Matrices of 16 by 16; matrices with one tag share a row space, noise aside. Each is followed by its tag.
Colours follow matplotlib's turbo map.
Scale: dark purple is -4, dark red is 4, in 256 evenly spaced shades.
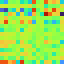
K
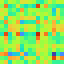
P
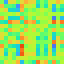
P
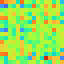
K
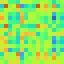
P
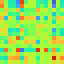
P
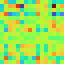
P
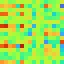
K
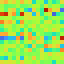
K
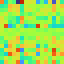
P
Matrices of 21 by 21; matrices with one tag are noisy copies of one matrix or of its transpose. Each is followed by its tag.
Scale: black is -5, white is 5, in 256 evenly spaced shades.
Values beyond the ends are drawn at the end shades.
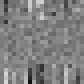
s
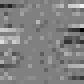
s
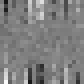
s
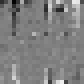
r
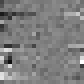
r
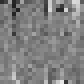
r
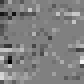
r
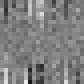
s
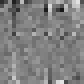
r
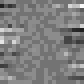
s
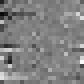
r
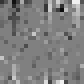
r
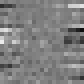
s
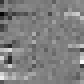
r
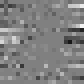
s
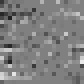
r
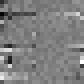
r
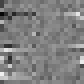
r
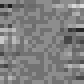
s
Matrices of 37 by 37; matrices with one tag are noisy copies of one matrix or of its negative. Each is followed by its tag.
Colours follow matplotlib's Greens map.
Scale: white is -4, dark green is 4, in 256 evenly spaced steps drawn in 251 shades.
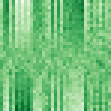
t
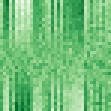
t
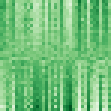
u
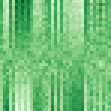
t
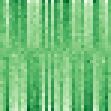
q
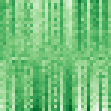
u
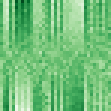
t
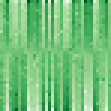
q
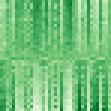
u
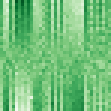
t
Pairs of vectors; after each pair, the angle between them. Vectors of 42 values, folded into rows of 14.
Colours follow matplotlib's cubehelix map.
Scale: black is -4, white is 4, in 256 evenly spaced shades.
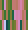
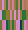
partly aligned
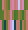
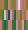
partly aligned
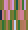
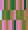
nearly opposite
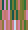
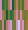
orthogonal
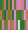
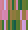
partly opposed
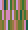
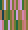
partly opposed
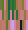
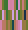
partly opposed
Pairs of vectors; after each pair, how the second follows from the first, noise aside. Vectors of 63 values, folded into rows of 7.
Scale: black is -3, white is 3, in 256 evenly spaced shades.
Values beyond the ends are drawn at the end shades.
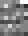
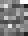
copied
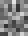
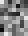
wrapped around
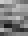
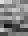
copied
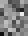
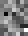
wrapped around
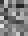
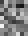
copied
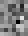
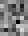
copied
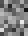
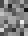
copied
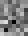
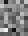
wrapped around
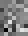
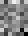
wrapped around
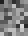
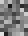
wrapped around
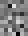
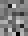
copied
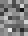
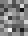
copied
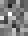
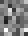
wrapped around
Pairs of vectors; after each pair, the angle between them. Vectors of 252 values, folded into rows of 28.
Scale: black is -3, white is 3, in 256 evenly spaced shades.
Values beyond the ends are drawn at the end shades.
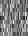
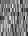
partly aligned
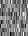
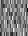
partly aligned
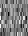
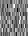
partly aligned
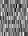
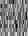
partly opposed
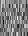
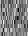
partly opposed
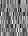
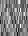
nearly opposite
